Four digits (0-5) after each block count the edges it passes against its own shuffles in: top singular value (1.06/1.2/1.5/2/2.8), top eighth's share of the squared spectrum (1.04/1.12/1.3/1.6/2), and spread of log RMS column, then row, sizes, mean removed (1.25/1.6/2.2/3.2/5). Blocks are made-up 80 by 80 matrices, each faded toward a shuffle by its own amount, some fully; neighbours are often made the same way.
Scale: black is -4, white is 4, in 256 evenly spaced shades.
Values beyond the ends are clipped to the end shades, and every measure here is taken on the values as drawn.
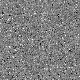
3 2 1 0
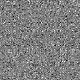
4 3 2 2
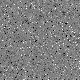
0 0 0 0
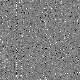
2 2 1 0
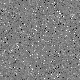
0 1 0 0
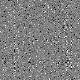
2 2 2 1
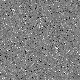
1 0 0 0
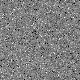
0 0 0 0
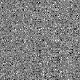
3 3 2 2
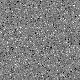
0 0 0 0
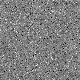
1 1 0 0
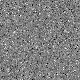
2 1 0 0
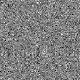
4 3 2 1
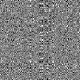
4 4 3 2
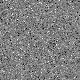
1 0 0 0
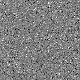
0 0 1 0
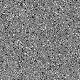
0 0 1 0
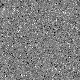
0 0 0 0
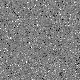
1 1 0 0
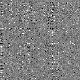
4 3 2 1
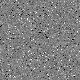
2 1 0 0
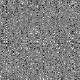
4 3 2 2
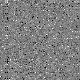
3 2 1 1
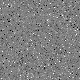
0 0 0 0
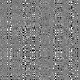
4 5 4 2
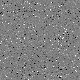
2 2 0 0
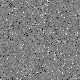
0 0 0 0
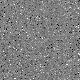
1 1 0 1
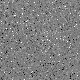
0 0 0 0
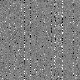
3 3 3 0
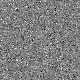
2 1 0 0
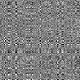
5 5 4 3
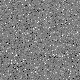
0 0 0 0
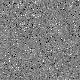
2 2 0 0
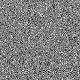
3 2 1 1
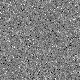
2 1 0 0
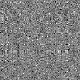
4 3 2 2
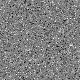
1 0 0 0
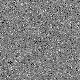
2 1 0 0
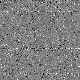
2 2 0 2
